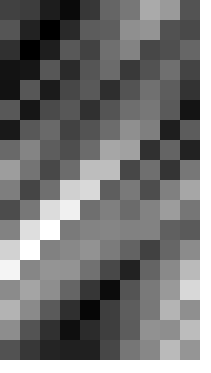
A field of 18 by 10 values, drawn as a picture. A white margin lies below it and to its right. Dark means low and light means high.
On average the colour sits 40% of the way up the scale. The halves do not mirror each other. The top left is the ninth with the lowest average. The grain runs diagonally up to the right.
